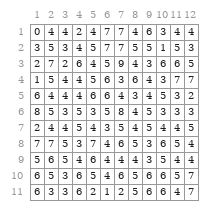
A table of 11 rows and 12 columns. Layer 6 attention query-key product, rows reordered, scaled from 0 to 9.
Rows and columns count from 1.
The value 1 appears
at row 2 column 10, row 4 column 1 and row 11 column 6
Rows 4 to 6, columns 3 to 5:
4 4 5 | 4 4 6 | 3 5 3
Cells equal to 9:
1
